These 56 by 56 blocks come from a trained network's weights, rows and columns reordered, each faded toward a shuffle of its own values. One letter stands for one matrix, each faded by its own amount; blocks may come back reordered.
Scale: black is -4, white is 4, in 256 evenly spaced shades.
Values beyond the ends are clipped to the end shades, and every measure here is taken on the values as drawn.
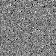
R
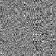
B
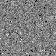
R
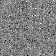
R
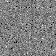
R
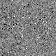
R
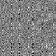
B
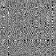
B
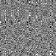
B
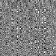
B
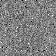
R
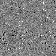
R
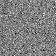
R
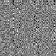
B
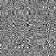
B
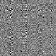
B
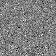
R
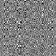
B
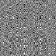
B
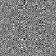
B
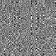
B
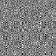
B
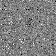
R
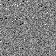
R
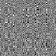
B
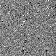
R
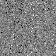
R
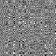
B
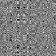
B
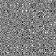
B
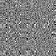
B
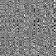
B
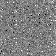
R
